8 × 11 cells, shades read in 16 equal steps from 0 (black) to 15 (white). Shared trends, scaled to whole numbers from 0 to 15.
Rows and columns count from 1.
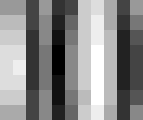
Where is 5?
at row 3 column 11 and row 7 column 11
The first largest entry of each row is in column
8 8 8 8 8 8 8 8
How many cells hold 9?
4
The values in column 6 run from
4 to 8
